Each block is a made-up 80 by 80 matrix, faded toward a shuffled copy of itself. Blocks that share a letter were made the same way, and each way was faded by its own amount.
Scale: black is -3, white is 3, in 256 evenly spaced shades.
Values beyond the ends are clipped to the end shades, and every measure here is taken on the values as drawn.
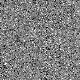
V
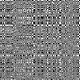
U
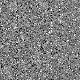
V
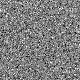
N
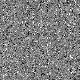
V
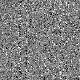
V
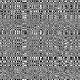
U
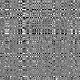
U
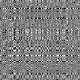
U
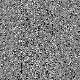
V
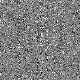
V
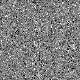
V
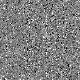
V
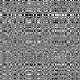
U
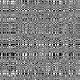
U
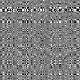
U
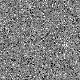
V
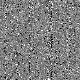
V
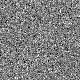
N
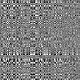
U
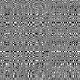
U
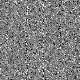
V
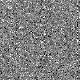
V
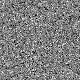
N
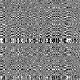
U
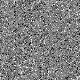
V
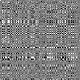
U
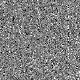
V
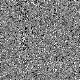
V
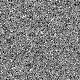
N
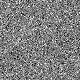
N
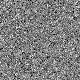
N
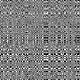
U
